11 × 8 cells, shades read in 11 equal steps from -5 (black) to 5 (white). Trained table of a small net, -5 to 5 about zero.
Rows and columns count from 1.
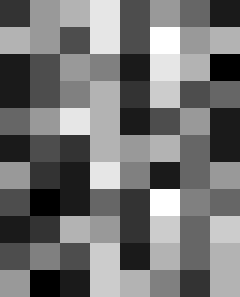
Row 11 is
1 -5 -4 3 2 0 -3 2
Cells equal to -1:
9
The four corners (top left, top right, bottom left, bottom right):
-3 -4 1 2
